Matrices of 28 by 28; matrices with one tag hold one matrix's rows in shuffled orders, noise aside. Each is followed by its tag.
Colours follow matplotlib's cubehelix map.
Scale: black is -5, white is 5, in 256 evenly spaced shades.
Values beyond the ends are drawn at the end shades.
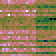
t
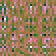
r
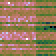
t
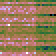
t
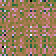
r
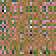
r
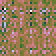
r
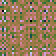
r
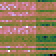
t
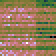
t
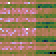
t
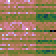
t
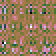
r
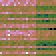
t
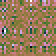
r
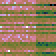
t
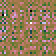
r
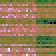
t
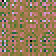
r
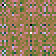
r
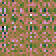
r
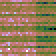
t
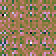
r
